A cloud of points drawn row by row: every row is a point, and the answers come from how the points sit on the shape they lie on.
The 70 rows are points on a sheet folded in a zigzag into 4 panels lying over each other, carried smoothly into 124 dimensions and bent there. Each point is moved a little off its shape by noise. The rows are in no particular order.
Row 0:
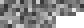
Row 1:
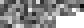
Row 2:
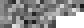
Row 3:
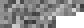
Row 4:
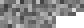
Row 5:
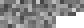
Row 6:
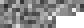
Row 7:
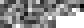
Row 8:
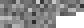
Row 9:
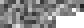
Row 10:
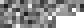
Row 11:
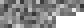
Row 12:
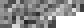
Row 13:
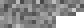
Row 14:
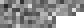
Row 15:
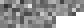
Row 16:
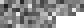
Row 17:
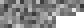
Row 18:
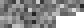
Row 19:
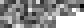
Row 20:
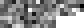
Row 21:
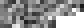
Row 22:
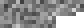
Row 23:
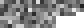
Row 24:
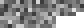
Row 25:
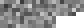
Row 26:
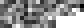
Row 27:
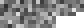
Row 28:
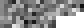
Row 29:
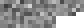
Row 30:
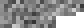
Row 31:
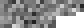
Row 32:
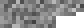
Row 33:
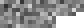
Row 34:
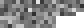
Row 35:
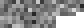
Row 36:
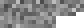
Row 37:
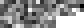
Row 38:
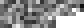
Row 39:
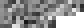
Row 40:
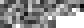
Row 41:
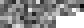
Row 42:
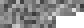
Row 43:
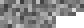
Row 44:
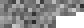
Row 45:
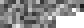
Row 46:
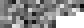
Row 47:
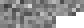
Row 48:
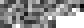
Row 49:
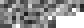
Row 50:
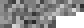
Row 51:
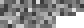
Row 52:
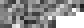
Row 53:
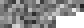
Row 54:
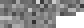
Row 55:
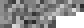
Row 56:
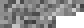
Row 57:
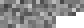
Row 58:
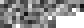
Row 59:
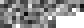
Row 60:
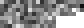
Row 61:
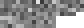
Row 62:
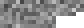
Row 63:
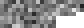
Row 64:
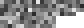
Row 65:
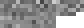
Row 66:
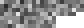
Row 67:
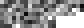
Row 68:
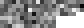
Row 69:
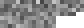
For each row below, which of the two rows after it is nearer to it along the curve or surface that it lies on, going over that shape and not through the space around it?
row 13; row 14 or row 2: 14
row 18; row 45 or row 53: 53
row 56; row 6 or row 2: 2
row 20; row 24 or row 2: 24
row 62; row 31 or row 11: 11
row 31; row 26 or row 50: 50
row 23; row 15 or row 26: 26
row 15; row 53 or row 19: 53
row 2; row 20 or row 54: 54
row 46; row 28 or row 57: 28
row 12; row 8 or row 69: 8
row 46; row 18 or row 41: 18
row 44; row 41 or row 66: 41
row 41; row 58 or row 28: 58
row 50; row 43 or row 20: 43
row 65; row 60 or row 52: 52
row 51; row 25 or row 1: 1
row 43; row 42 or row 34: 34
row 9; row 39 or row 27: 27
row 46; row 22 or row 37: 22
